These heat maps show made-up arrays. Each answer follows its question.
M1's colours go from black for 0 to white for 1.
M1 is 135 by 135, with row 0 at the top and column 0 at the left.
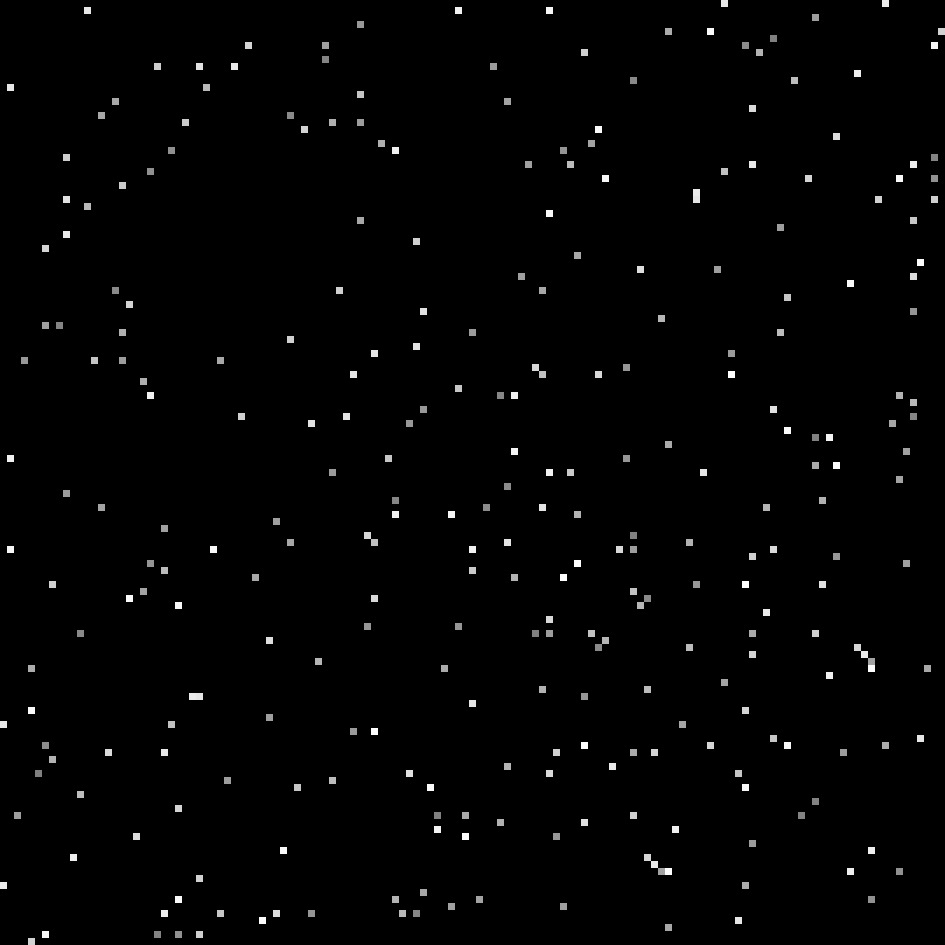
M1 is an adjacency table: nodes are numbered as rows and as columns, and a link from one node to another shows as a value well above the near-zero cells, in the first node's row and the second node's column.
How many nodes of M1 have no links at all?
0
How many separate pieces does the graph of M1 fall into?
3
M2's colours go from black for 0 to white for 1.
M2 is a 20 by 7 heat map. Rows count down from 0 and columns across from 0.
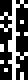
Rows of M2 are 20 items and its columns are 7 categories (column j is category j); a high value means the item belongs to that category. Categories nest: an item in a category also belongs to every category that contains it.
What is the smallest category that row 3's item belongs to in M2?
1
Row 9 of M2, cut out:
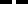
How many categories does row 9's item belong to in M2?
1
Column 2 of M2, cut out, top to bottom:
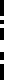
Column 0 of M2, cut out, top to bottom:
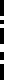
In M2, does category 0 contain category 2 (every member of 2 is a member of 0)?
no
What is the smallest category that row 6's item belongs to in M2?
0
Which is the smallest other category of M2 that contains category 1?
3
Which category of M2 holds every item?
3
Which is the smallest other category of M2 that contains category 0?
2
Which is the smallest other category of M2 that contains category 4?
3
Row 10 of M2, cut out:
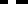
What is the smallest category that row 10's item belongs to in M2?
2
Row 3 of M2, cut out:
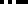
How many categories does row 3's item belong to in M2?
2
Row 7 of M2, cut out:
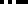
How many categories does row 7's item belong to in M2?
2
